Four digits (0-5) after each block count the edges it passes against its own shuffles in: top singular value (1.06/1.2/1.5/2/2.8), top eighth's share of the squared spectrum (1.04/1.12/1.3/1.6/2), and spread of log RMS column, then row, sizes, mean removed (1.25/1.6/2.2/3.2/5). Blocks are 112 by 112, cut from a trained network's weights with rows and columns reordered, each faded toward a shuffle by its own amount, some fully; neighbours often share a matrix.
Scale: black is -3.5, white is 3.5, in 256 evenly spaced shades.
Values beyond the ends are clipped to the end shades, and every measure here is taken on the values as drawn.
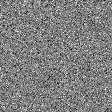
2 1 0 0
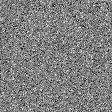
0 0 0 0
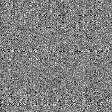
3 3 1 3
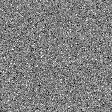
0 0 0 0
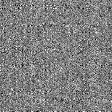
3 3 1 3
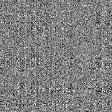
3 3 1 3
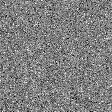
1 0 0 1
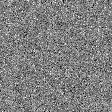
0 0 0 0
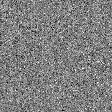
1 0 0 0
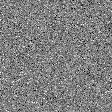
0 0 0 0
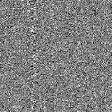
3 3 2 2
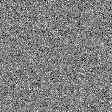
2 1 1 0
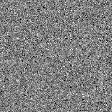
3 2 2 1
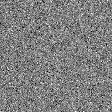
1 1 0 0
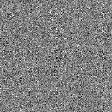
3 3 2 1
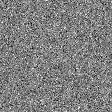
1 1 0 0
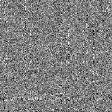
4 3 3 2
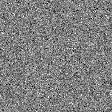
1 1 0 1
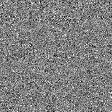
2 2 0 2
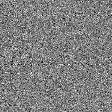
2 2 0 2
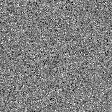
1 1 0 1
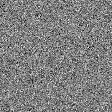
1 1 0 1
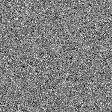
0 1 0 0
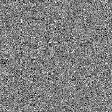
3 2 2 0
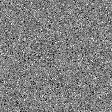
2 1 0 0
